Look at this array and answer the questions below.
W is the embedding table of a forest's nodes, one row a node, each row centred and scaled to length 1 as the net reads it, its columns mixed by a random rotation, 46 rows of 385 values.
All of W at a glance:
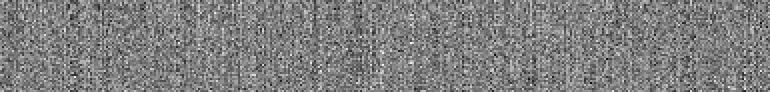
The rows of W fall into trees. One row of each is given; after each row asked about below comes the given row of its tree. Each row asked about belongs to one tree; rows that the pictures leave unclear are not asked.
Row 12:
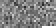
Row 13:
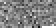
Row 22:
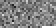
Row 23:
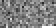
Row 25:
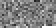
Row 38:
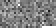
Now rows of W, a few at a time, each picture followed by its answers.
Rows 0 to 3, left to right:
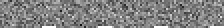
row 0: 12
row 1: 12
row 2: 22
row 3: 22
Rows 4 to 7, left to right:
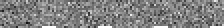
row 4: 22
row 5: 13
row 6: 38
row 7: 12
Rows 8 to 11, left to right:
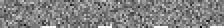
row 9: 12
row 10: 22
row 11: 13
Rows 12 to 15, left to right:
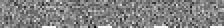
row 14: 23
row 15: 23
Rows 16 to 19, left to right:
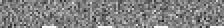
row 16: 23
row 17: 38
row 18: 25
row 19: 13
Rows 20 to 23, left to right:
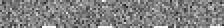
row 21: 12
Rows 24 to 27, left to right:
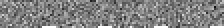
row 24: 13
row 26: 23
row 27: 23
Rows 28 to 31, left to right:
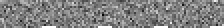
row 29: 38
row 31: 12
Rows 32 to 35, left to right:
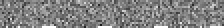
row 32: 23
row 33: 12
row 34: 23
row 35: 23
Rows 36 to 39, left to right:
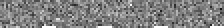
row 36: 25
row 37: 12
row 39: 25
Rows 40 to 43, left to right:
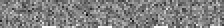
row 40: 38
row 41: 25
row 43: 23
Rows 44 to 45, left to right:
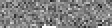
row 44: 25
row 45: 12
